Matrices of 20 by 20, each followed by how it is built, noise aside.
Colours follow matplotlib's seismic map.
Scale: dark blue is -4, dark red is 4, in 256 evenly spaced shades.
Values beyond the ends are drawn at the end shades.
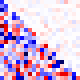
lower triangular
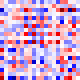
low rank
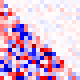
lower triangular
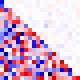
lower triangular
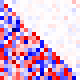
lower triangular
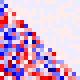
lower triangular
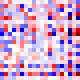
low rank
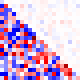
lower triangular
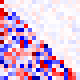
lower triangular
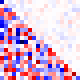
lower triangular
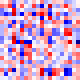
low rank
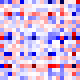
low rank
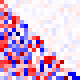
lower triangular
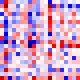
low rank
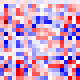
low rank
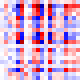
low rank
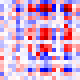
low rank
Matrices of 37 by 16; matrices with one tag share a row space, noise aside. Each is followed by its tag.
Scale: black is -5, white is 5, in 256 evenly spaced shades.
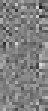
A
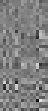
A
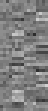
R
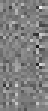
A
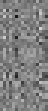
A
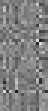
A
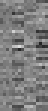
R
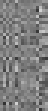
A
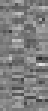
R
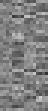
R
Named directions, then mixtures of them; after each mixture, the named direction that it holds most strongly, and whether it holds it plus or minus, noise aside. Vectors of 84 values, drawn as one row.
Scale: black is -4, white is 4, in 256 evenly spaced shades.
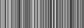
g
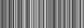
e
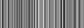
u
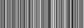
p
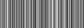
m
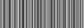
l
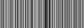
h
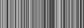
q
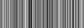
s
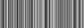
h, plus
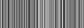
u, plus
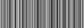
l, plus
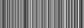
s, minus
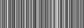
m, plus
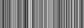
s, minus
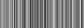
e, minus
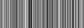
s, plus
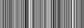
s, minus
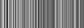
u, minus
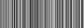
e, minus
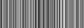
u, minus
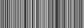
m, minus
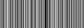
h, plus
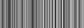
g, minus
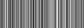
m, plus
